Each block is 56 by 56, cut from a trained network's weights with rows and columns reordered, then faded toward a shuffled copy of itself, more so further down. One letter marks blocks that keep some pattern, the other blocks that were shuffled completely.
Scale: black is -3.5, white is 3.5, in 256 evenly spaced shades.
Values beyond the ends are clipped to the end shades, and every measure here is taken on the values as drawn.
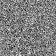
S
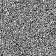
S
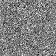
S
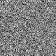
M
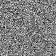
S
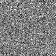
M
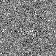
M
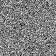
S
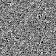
M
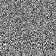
M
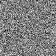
M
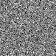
S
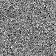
S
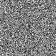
S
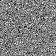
S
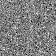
S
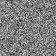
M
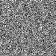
M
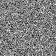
S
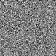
M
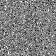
S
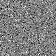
S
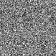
M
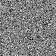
S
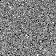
S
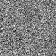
M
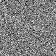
S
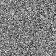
S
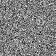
S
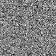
M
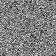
S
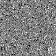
M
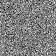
M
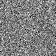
S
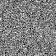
M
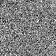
M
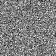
S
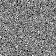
S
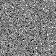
S
